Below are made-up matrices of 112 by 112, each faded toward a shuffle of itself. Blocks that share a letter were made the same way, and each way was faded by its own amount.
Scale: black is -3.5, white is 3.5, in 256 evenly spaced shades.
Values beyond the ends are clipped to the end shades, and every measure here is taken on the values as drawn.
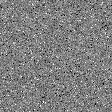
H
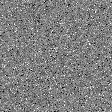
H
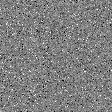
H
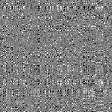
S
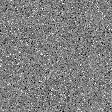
H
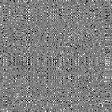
S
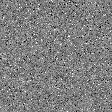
H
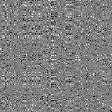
S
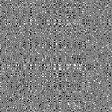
S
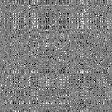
S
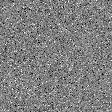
H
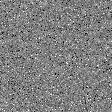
H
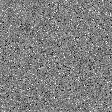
H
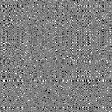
S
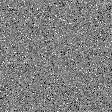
H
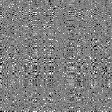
S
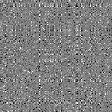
S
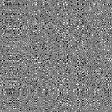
S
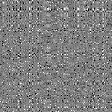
S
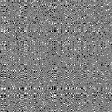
S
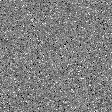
H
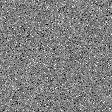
H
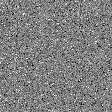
H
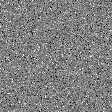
H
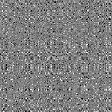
S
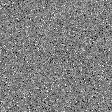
H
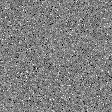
H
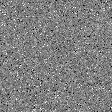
H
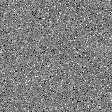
H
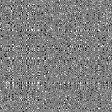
S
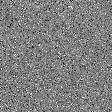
H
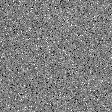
H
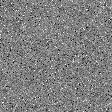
H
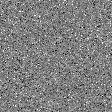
H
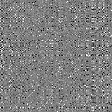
S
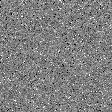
H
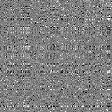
S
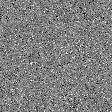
H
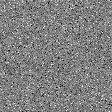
H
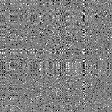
S
